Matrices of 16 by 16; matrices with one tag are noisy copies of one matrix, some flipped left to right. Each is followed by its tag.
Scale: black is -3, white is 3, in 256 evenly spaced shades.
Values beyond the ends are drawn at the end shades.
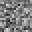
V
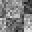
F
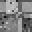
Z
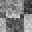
F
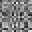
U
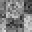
F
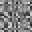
U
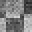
F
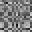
U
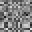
U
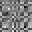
U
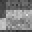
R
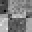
F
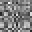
U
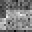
R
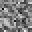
V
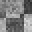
F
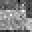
R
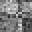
Z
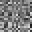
U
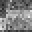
R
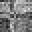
Z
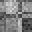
Z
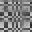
U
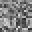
V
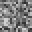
V
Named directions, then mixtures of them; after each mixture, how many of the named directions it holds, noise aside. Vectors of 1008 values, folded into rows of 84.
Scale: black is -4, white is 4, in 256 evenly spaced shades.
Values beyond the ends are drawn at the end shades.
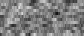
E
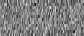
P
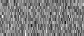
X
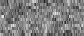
three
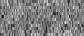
three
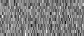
one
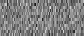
one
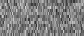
three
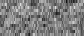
two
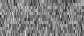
three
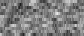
one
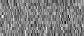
two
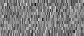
one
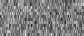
two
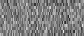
two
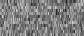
three
